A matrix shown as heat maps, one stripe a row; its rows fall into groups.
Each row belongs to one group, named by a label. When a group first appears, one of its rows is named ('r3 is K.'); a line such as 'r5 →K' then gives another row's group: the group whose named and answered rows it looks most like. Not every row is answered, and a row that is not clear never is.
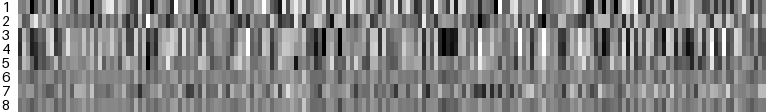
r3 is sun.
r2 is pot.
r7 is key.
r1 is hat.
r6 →sun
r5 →sun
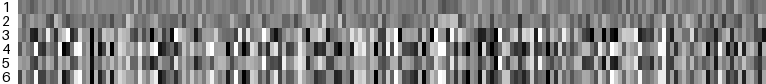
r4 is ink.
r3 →hat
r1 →sun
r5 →hat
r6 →ink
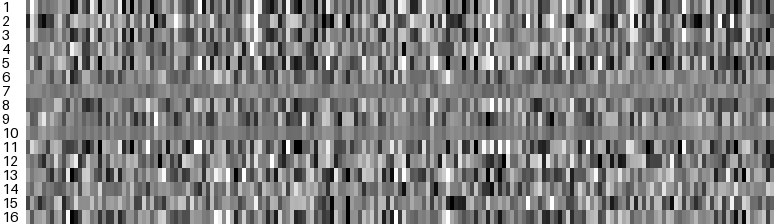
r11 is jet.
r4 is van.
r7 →key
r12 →hat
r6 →ink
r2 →sun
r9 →pot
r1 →jet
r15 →sun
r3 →jet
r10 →pot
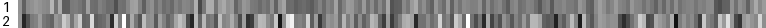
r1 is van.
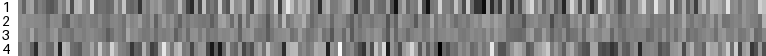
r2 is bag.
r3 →bag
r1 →key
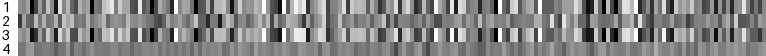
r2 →van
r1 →hat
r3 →hat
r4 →key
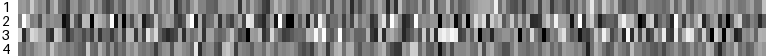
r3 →pot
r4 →van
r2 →jet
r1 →bag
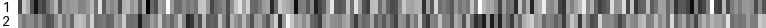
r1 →sun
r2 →key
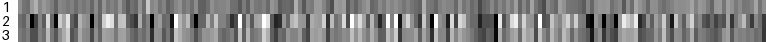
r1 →pot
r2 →hat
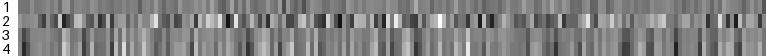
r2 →ink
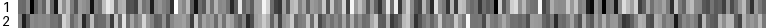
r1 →hat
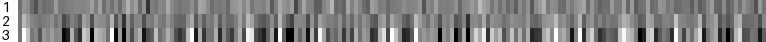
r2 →jet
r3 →jet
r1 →sun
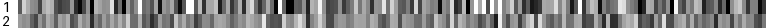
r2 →hat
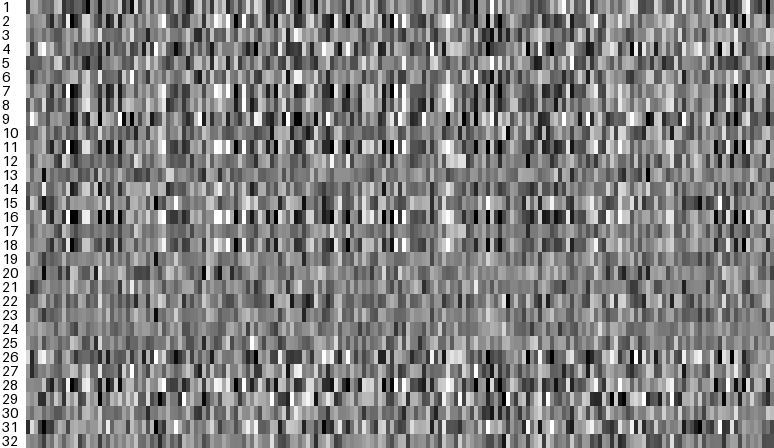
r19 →sun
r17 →pot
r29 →hat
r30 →key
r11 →ink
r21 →key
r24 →bag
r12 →pot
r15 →sun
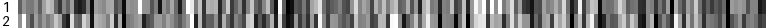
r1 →jet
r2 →jet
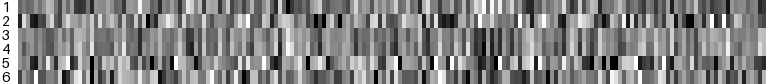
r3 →key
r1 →jet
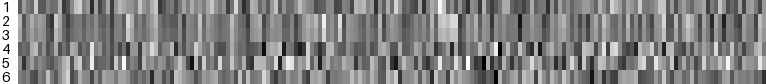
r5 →key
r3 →pot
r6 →hat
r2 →pot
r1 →ink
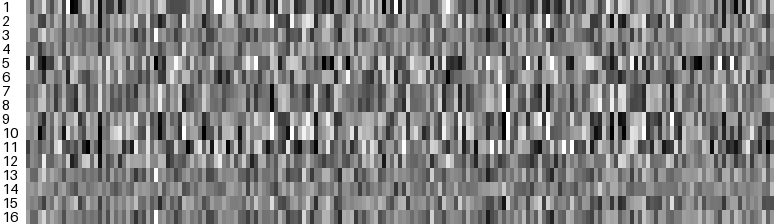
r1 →ink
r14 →bag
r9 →hat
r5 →sun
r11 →jet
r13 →pot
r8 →bag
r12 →ink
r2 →hat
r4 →hat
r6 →van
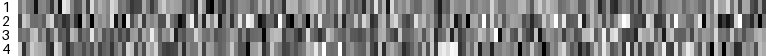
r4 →pot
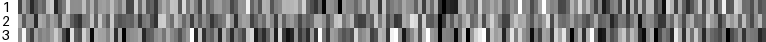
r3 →jet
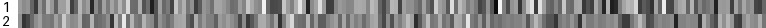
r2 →key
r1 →hat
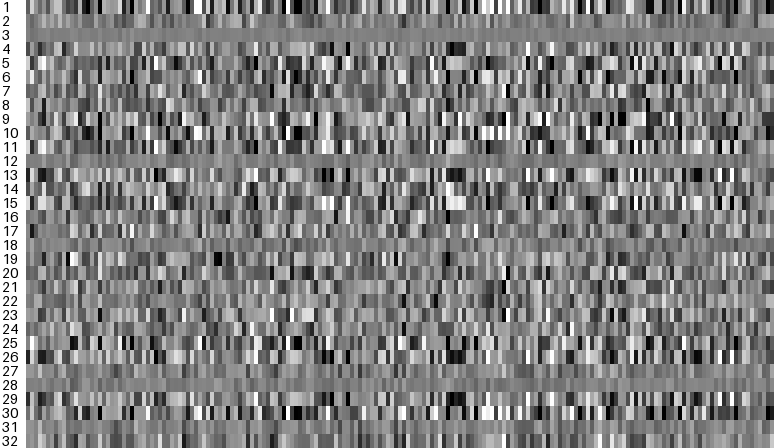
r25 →jet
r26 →sun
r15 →pot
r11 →pot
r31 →bag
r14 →ink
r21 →hat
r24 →van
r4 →sun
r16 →van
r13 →sun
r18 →jet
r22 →key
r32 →bag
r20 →bag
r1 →jet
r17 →key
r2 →van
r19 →van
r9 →hat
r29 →sun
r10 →jet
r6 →jet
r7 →bag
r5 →pot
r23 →hat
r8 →van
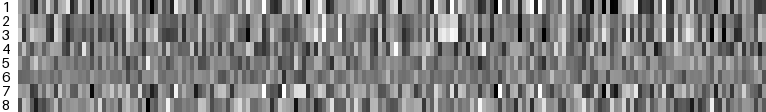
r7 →hat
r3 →pot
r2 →pot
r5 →pot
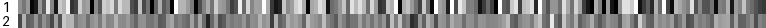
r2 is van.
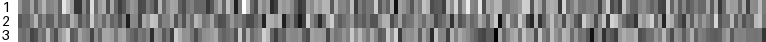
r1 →van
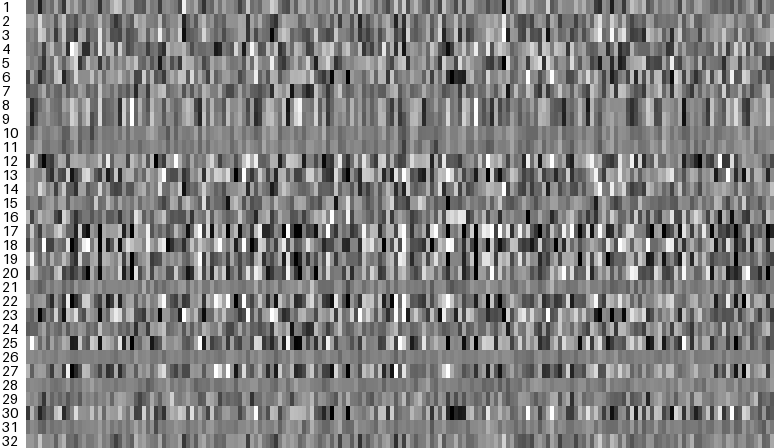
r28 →key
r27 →ink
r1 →hat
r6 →sun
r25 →jet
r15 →van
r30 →sun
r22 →ink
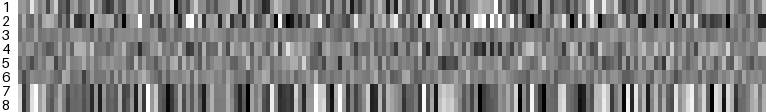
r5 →sun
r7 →pot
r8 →pot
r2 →jet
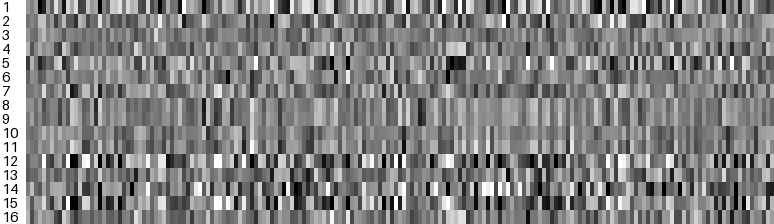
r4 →pot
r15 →ink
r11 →van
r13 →bag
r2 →bag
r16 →pot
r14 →jet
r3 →pot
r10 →van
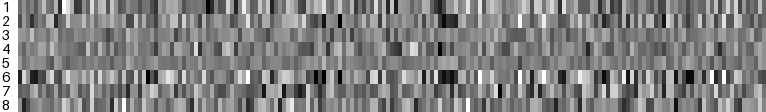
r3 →bag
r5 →pot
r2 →sun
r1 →van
